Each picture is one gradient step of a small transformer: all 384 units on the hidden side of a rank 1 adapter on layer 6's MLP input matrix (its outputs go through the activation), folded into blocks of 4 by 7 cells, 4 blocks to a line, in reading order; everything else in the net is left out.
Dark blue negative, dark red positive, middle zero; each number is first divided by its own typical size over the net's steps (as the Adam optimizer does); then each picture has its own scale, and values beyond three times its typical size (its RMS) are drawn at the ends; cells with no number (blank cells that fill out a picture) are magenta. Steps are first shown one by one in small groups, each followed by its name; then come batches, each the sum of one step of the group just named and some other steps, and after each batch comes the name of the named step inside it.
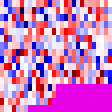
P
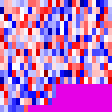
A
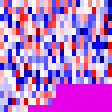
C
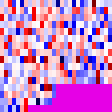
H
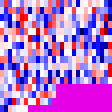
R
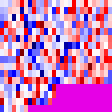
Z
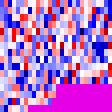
R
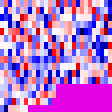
R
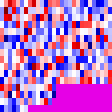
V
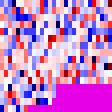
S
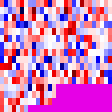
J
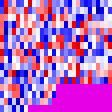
V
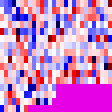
S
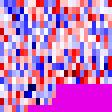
S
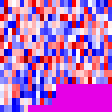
V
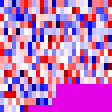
S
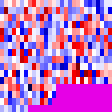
V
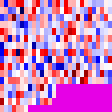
V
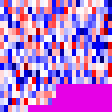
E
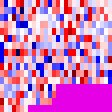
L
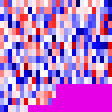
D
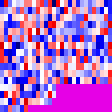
E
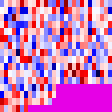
L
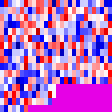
E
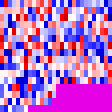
E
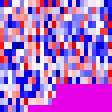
D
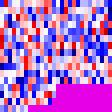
E
